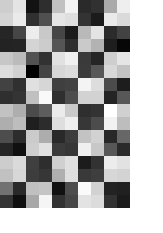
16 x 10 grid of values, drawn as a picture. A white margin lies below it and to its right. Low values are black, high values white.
No row or column stands out. A checkerboard runs through the table. The histogram has two humps. On average the colour sits 50% of the way up the scale. No overall slope runs across the table.
